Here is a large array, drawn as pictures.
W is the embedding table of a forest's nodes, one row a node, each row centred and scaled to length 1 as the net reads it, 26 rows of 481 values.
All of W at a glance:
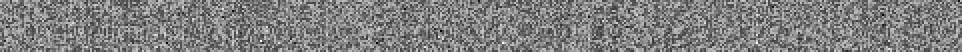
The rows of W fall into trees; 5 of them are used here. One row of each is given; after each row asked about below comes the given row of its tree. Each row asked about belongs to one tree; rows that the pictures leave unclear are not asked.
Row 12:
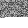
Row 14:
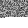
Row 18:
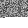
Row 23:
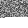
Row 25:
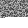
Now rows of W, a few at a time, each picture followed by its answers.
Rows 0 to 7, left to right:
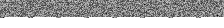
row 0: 12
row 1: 14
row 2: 12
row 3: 18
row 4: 25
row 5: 23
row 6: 25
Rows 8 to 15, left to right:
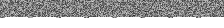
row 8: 12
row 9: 25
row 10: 18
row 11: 23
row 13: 25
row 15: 14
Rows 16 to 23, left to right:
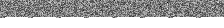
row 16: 14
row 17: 23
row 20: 12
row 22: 14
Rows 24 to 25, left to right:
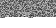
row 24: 25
